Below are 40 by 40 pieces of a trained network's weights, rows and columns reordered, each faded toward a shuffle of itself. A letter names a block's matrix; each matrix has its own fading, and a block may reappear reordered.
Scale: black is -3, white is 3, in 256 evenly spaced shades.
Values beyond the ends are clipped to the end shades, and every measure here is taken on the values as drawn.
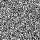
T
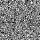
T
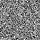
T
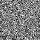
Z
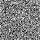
T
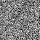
T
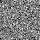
T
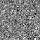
Z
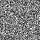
T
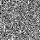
Z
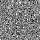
T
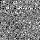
Z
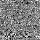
Z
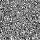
Z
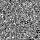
T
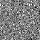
Z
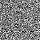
Z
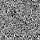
Z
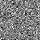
Z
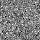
T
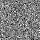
T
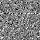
Z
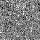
Z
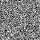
T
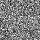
T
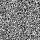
T
